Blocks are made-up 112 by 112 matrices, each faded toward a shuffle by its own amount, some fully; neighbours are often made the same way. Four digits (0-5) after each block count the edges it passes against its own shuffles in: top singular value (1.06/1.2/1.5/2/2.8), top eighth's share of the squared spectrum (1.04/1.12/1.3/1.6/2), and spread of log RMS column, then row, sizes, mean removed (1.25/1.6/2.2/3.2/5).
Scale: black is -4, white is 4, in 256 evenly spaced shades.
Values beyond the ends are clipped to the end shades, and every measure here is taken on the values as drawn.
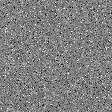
1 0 0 0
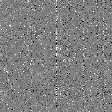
4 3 2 1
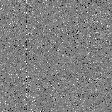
3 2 1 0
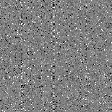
4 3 2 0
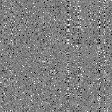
4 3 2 1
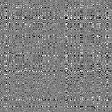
5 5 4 4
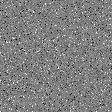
0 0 0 0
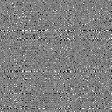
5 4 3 3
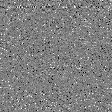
3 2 0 1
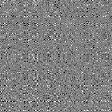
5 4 3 3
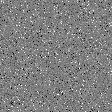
1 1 0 0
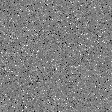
1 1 0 0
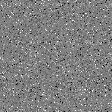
3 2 0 1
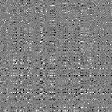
5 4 3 3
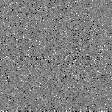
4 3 1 2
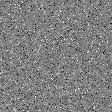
0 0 0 0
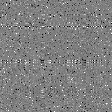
4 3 1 2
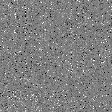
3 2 1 0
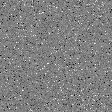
1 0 0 0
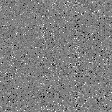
3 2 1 1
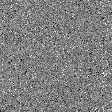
0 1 2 0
